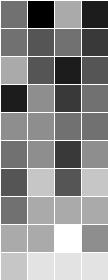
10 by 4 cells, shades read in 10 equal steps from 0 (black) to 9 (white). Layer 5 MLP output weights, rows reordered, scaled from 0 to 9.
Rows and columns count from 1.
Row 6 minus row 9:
-2 -1 -7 0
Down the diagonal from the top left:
4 3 1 4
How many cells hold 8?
3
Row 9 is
6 6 9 5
